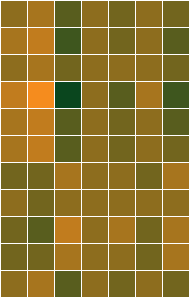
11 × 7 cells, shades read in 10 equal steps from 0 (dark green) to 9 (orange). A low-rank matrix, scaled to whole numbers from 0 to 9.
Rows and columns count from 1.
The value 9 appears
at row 4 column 2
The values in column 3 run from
0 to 7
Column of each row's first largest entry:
2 2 2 2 2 2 3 1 3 3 2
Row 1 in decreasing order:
6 5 5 5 4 4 3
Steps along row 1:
up down up down up down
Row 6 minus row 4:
-1 -2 3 0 1 -1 2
